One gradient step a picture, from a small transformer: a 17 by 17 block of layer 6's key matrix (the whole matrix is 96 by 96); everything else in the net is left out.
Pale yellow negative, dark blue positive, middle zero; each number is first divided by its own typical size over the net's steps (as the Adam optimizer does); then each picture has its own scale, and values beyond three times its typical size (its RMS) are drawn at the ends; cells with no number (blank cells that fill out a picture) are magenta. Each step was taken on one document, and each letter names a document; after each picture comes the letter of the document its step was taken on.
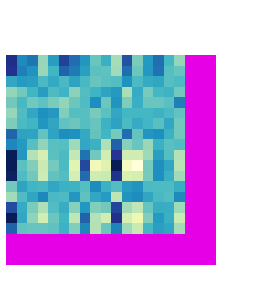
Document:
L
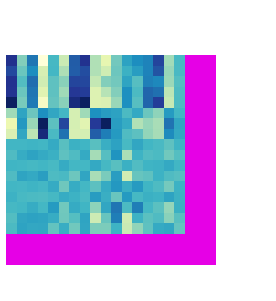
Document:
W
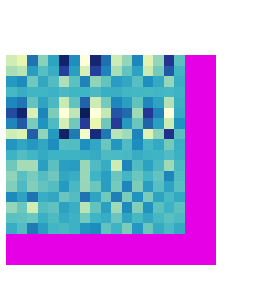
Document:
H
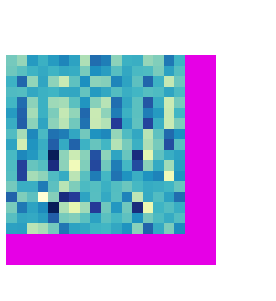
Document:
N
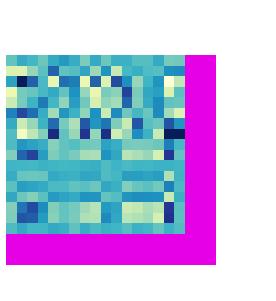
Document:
L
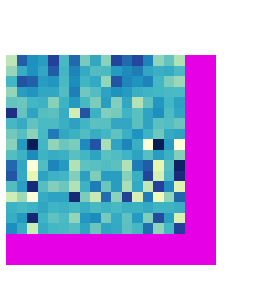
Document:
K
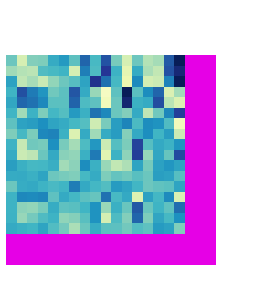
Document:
L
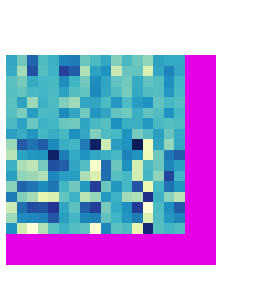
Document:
N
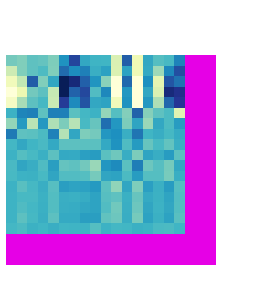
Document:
W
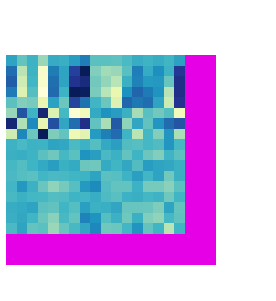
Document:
W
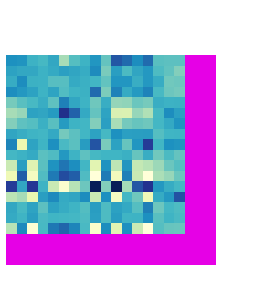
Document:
K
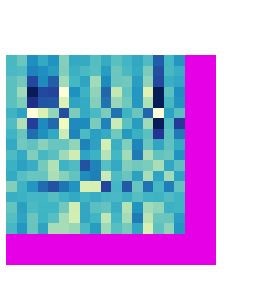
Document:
W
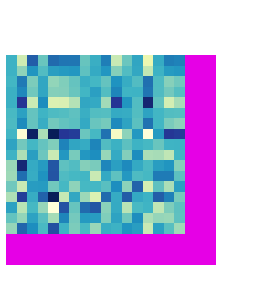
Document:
K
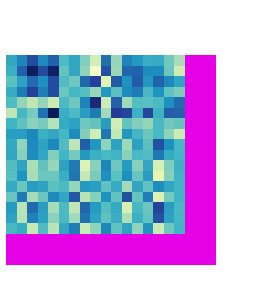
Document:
K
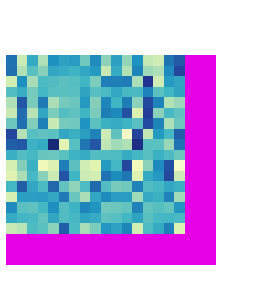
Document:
H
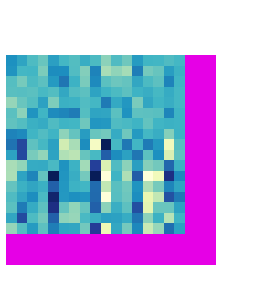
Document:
N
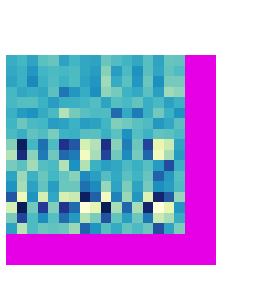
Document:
H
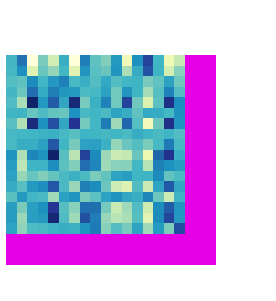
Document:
H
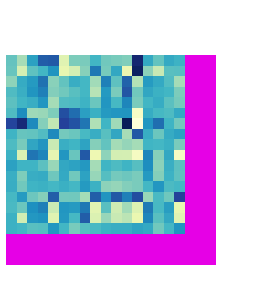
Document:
L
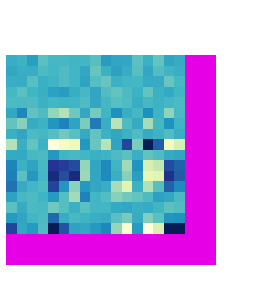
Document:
N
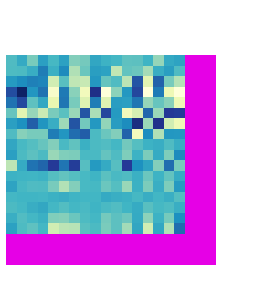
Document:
W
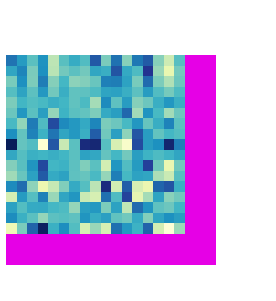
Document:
K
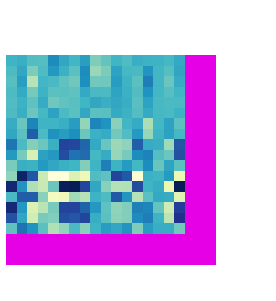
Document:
H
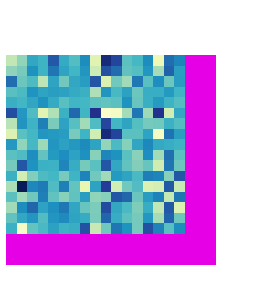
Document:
L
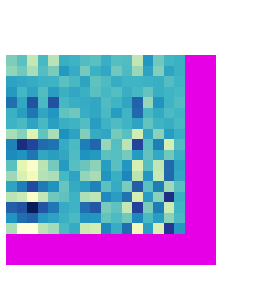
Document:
N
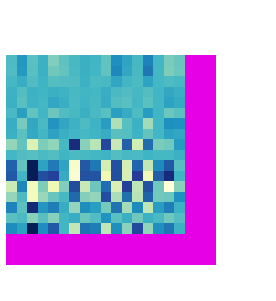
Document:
K
